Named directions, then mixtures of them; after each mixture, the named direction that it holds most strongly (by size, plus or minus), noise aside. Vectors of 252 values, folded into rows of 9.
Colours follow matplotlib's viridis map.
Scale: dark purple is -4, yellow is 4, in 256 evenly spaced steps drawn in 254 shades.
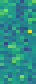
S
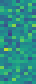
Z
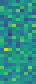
Z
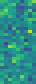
S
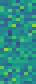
Z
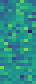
S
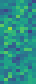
S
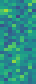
S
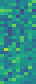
Z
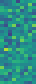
Z
